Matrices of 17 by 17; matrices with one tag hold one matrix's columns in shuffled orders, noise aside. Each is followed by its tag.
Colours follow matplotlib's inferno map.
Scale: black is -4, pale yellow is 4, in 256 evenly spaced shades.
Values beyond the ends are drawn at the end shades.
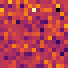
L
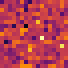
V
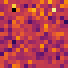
L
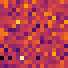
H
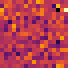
L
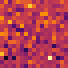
H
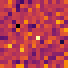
V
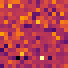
H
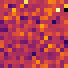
L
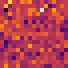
L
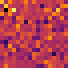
L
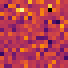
L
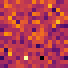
H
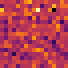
L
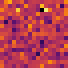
L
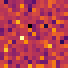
V
